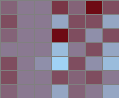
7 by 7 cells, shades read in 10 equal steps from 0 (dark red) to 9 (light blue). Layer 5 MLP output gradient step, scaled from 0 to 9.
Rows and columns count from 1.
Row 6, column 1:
3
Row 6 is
3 5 5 3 4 3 5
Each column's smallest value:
3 5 5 0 3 0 3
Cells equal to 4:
6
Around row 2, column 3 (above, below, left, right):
5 5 5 7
